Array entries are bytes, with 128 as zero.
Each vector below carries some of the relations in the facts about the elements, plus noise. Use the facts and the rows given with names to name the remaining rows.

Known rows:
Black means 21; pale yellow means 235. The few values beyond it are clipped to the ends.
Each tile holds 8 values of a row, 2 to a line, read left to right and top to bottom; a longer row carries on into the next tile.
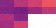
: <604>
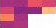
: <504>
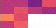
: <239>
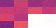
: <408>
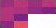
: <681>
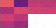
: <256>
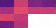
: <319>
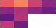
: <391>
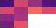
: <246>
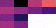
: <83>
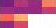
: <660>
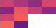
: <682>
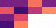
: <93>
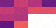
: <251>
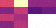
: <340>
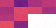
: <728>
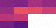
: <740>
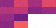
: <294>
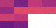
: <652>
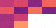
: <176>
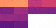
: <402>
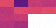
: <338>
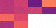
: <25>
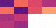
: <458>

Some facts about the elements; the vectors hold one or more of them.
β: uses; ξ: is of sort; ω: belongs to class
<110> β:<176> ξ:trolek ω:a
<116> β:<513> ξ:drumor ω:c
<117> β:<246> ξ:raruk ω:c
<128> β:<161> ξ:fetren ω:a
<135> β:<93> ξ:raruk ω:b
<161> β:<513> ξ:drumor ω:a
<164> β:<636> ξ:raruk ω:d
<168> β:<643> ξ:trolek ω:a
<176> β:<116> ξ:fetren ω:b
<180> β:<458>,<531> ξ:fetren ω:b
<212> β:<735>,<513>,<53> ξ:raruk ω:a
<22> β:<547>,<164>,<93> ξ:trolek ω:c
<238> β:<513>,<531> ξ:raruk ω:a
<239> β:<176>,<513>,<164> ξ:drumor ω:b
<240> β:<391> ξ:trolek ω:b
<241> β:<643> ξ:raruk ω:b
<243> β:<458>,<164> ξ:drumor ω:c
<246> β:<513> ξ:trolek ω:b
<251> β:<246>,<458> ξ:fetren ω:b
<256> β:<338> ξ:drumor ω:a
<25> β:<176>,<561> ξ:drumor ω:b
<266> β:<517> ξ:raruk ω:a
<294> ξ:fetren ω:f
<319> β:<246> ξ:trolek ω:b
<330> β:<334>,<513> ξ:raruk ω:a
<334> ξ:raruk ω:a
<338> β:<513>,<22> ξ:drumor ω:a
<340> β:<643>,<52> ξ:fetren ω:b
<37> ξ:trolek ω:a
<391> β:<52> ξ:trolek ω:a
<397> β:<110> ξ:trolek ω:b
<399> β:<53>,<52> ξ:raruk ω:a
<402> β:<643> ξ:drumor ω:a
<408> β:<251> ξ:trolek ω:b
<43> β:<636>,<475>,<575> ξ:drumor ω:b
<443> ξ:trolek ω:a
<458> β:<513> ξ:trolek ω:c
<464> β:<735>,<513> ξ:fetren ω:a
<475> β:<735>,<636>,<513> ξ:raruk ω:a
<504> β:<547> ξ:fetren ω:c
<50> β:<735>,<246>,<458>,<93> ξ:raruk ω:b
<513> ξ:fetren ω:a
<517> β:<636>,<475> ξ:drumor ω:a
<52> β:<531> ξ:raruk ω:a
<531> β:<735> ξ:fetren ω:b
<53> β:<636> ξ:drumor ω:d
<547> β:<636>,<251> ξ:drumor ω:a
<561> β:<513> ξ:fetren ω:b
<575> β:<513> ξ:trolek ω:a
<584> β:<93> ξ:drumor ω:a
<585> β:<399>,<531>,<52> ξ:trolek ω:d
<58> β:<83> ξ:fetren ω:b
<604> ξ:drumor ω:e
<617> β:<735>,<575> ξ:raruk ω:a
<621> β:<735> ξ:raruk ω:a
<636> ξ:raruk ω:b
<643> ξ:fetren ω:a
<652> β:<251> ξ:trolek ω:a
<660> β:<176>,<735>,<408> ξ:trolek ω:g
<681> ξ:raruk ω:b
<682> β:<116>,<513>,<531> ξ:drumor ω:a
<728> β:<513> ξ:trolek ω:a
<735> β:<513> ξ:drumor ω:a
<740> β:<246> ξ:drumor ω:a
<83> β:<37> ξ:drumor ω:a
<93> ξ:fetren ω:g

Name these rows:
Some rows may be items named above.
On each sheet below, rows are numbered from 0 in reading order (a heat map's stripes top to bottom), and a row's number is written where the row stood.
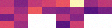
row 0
<334>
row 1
<241>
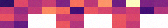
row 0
<117>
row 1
<116>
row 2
<585>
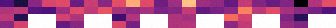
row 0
<58>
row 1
<584>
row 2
<52>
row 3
<240>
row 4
<50>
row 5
<83>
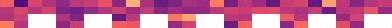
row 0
<475>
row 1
<604>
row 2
<531>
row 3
<660>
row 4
<251>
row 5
<397>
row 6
<161>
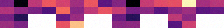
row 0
<83>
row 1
<636>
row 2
<37>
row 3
<241>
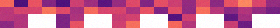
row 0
<547>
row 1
<246>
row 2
<561>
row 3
<735>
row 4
<391>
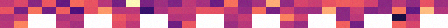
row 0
<176>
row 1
<458>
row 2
<585>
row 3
<251>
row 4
<110>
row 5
<243>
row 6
<399>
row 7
<513>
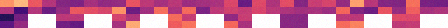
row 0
<643>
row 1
<740>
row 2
<164>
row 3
<43>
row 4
<575>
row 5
<443>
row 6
<53>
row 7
<180>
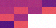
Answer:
<135>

